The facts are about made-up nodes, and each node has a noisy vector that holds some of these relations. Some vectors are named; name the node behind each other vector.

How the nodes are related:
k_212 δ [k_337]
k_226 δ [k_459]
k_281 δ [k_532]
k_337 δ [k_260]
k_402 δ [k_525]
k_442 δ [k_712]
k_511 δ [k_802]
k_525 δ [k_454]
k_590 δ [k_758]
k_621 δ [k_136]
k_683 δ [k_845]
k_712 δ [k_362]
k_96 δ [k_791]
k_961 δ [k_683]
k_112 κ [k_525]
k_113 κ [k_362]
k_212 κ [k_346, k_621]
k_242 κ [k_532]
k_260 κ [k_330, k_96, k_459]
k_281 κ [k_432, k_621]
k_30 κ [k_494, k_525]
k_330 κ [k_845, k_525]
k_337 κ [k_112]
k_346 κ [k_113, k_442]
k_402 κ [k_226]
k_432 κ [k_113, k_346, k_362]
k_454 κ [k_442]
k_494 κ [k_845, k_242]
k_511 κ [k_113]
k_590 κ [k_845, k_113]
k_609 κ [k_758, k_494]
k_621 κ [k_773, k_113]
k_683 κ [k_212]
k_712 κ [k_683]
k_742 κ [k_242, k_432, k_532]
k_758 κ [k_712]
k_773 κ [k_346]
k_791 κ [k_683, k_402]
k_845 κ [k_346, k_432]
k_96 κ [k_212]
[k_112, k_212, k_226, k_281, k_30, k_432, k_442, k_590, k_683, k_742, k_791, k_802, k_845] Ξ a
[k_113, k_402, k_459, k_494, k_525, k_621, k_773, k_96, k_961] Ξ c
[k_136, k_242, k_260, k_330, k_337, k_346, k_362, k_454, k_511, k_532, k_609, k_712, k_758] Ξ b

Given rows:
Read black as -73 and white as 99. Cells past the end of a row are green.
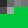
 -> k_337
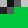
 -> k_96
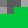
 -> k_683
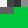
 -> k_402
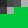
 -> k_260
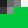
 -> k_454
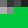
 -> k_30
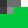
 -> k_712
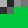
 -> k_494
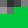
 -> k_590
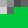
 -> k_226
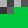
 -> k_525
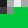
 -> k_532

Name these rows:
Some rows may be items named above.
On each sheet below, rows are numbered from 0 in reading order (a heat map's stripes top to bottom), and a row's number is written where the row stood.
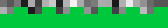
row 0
k_112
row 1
k_113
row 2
k_532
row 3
k_442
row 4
k_532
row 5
k_802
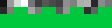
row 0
k_362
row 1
k_742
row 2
k_136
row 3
k_494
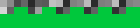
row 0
k_226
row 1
k_609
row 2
k_459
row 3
k_459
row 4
k_459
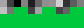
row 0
k_791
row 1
k_330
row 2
k_961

